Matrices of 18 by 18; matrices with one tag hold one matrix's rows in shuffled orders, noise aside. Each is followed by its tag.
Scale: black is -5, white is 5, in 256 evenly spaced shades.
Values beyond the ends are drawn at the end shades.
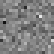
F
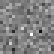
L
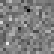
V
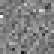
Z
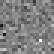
F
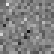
V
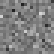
Z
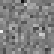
Z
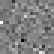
Z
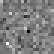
V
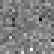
L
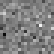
F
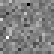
V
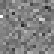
Z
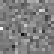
Z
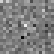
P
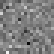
V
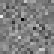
Z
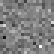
F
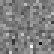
L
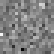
Z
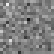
V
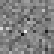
P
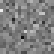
Z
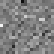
Z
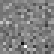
P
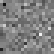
F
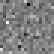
V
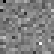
F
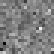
F
